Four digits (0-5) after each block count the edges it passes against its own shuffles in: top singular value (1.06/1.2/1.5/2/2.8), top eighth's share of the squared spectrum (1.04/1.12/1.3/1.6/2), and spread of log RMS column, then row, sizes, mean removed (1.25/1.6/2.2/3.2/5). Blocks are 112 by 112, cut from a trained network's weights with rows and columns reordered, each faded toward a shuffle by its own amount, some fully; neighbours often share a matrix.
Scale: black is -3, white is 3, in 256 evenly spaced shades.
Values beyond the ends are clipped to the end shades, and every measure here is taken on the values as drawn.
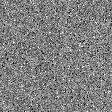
2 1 0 0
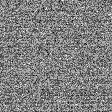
2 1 0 0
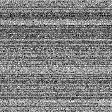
5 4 1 2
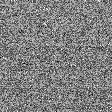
1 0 0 0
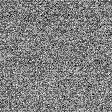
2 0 0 0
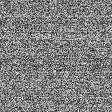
2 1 0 0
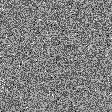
0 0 0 0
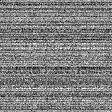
5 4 1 3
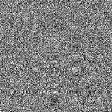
4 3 1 2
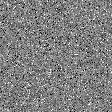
0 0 0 0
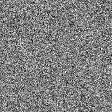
3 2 1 0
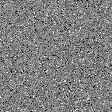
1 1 0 0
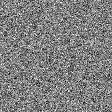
2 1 0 0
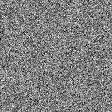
2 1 0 0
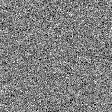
2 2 0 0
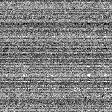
5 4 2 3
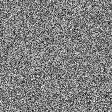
0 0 0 0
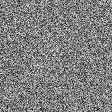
1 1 0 0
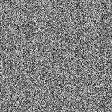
3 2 0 1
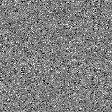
3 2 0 1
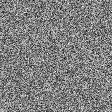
0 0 0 0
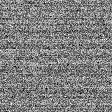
3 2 0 0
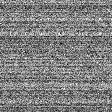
4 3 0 2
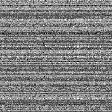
5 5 2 3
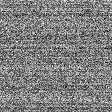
3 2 0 1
